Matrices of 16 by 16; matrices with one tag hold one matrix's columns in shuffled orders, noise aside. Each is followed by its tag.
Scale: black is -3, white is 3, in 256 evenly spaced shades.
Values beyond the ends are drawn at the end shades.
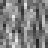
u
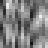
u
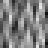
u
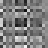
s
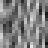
u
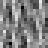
u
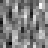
u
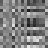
s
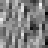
u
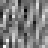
u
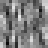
u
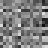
s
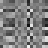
s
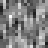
u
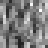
u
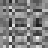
s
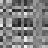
s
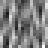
u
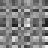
s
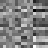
s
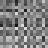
s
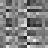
s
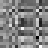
s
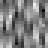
u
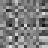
s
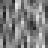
u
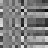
s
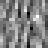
u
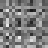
s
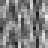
u
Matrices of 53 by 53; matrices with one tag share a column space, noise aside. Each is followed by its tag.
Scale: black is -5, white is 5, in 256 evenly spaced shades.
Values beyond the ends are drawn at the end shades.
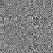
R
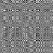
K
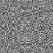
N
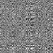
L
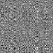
L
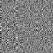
N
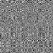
K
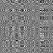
K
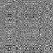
L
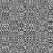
N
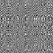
R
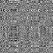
K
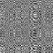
L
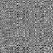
L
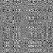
K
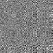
L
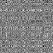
K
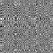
R
